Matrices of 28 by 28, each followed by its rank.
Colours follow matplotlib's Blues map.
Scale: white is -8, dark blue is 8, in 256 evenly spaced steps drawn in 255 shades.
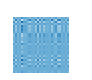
one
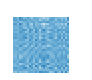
three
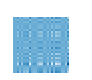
one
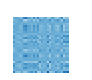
two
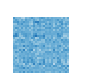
five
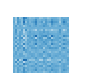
three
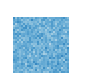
full rank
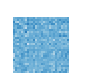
five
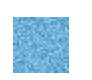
full rank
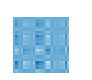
one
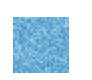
full rank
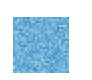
full rank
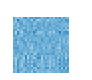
five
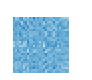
five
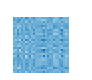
three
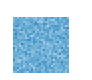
full rank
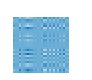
one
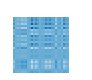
one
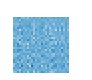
five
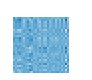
three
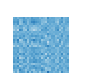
three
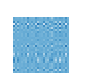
two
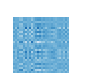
two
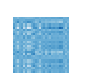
two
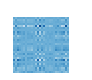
two
